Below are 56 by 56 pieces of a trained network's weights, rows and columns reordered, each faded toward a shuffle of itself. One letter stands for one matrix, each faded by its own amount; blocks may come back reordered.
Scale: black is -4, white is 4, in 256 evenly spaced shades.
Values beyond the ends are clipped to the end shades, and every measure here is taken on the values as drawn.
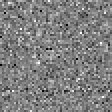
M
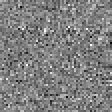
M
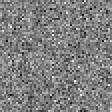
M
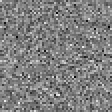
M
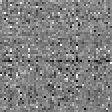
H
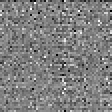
H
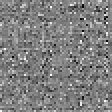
H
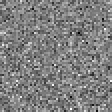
M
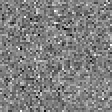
M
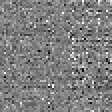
H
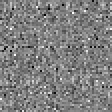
M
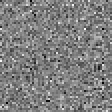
M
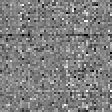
H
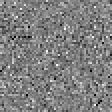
M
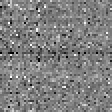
H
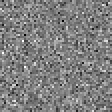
M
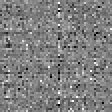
H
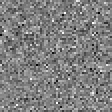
M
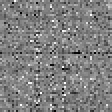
H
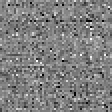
H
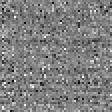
H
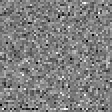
M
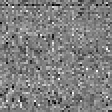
H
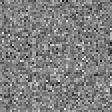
M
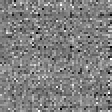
H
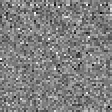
M
